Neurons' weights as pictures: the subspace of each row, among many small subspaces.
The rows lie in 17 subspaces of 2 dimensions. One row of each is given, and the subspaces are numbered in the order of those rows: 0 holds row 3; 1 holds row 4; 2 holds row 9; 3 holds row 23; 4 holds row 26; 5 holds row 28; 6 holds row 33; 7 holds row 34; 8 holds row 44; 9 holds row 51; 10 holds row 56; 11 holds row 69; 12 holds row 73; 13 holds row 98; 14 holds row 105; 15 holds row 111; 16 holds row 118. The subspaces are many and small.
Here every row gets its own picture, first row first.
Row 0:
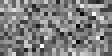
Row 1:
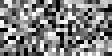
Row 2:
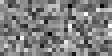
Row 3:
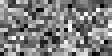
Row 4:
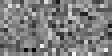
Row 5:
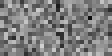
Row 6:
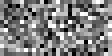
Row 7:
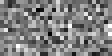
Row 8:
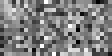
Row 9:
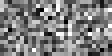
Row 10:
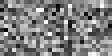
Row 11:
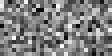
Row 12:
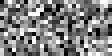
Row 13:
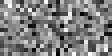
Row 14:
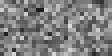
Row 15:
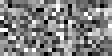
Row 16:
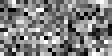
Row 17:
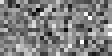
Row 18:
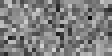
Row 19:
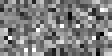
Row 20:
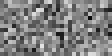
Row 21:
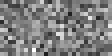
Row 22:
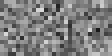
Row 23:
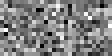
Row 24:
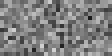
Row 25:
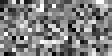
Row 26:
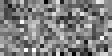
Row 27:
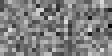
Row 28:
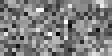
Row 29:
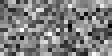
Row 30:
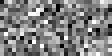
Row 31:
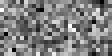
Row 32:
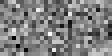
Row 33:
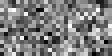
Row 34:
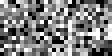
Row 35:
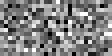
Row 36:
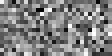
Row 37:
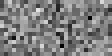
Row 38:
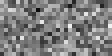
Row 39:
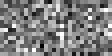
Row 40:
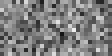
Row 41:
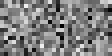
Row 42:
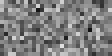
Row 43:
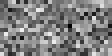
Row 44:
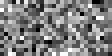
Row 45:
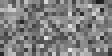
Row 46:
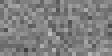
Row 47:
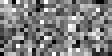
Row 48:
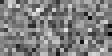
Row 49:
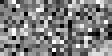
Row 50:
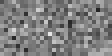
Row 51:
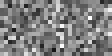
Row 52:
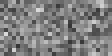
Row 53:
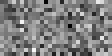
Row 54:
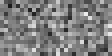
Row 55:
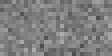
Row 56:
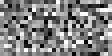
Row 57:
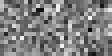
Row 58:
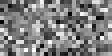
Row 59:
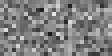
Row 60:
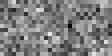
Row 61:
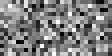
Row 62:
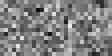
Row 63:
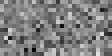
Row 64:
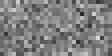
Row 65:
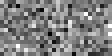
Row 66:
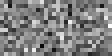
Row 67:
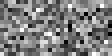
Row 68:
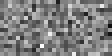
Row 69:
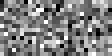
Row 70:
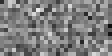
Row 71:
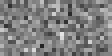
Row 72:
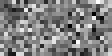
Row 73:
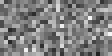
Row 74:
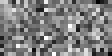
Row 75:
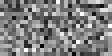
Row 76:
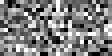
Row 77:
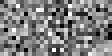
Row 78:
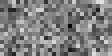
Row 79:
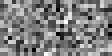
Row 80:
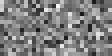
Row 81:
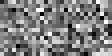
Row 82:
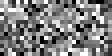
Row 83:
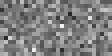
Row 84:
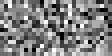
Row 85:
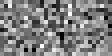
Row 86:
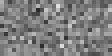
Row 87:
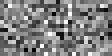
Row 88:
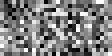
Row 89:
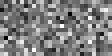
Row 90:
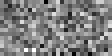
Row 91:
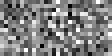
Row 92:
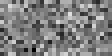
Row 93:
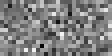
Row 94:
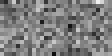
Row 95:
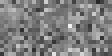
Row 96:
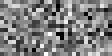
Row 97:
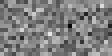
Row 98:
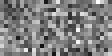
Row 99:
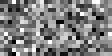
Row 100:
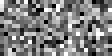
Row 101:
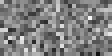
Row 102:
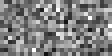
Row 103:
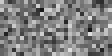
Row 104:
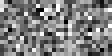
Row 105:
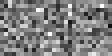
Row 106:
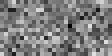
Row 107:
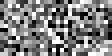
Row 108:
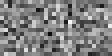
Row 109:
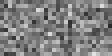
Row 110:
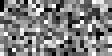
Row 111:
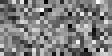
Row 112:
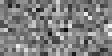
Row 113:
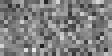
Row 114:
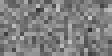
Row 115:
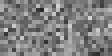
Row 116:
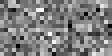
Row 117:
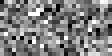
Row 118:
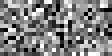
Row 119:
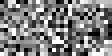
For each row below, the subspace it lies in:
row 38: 10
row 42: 16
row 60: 6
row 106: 6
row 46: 1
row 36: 15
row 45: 6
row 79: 2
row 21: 8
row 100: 11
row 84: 14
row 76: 4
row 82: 10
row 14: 5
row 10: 3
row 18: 9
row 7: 4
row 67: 0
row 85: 14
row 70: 15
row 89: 9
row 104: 2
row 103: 2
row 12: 12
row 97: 0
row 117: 12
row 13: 15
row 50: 7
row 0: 10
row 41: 9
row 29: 0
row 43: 0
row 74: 13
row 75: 10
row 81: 4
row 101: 12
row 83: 9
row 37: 9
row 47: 7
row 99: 2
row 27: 2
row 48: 15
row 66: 14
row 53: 4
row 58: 8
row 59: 5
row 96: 8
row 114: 16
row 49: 7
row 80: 11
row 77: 7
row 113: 1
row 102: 2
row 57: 16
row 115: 8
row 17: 15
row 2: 10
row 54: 15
